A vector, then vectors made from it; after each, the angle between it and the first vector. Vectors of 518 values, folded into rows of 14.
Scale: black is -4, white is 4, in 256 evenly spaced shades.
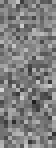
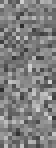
nearly opposite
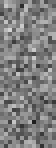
orthogonal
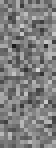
orthogonal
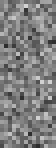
partly opposed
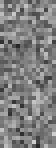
partly opposed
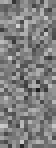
orthogonal
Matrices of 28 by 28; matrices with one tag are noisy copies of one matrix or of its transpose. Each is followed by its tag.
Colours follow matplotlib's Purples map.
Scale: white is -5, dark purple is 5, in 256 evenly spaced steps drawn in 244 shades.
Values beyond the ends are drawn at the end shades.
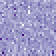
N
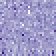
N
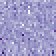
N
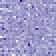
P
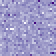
N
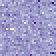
N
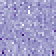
N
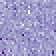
N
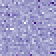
N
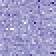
N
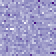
N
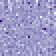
P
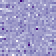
P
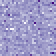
N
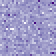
N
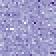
N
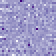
P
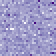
N
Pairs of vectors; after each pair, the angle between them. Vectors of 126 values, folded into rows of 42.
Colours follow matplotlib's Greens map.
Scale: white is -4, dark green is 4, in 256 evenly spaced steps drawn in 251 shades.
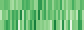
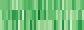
nearly parallel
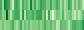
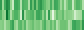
nearly parallel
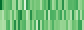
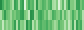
partly aligned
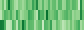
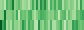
partly aligned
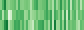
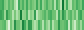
orthogonal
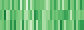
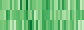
nearly opposite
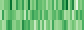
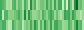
nearly opposite
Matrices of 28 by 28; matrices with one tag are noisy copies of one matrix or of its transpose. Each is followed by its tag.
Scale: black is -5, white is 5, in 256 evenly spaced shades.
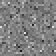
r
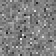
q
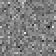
r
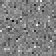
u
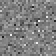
q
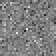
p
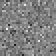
p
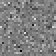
r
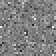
r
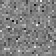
u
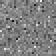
u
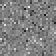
p
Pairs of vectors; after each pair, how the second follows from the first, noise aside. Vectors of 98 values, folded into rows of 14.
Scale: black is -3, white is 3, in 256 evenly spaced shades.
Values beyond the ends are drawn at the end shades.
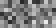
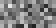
reversed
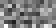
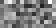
reversed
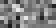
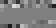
partly zeroed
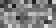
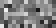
reversed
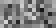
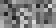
reversed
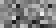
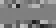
partly zeroed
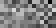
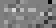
partly zeroed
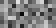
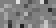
partly zeroed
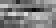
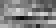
reversed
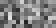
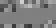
partly zeroed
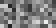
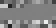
partly zeroed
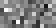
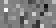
partly zeroed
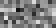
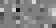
partly zeroed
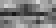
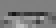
partly zeroed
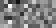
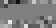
partly zeroed
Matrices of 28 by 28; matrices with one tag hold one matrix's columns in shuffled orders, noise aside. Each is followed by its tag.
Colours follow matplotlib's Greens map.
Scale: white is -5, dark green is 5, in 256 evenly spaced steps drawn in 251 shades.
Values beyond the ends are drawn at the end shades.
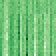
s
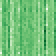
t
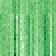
s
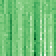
s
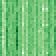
t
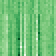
s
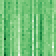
s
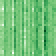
t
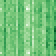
t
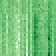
s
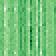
t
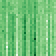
s
